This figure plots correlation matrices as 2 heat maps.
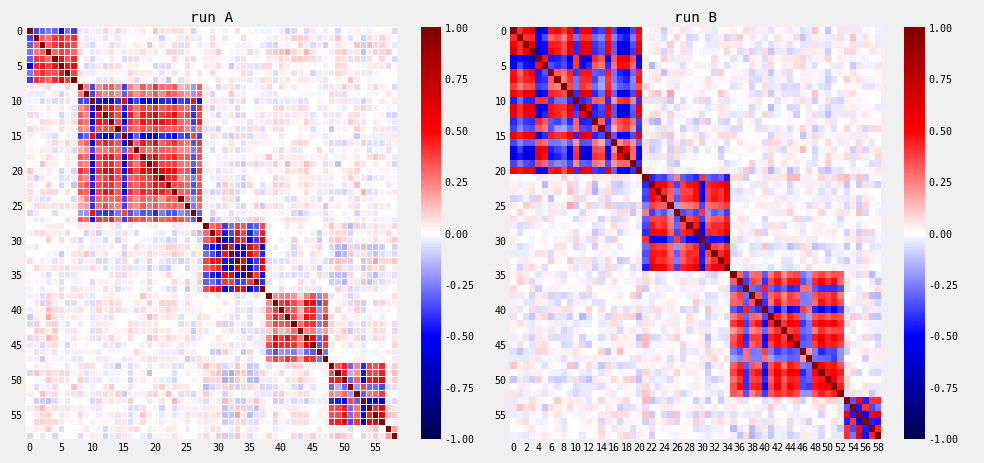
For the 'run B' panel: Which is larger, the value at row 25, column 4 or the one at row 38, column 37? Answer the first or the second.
the first
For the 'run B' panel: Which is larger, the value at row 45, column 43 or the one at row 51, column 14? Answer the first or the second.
the first
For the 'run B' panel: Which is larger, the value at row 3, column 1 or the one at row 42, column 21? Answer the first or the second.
the first
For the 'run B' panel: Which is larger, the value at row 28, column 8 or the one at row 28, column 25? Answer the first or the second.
the second
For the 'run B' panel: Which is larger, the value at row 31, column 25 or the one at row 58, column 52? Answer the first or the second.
the first
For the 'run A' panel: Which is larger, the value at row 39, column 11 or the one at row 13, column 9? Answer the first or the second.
the second
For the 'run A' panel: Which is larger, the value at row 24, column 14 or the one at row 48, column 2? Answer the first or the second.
the first
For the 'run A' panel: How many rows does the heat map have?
59
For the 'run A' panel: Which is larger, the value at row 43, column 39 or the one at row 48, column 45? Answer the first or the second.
the first
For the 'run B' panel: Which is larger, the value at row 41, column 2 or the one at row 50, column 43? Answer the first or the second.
the second
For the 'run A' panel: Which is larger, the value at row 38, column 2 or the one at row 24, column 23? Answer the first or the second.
the second
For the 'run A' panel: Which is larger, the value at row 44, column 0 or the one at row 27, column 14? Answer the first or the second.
the second
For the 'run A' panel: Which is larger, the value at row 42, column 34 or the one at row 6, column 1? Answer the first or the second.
the second
